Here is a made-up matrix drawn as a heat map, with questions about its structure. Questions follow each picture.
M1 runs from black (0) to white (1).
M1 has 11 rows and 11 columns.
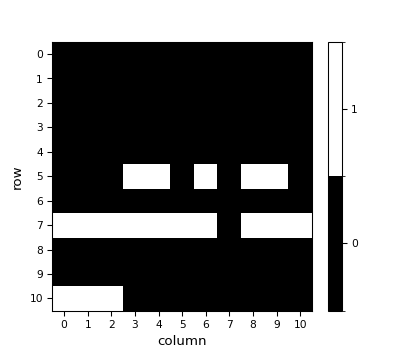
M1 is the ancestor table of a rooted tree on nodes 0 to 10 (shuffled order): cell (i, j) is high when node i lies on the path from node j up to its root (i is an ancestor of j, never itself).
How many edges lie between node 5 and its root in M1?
1
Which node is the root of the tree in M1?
7
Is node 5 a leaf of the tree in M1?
no
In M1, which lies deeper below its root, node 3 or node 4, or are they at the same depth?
the same depth
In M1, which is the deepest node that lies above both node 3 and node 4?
5
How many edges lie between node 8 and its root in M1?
2
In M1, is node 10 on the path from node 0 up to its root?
yes
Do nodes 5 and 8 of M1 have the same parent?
no
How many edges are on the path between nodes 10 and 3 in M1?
3
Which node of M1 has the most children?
5
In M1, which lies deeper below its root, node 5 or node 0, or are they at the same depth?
node 0
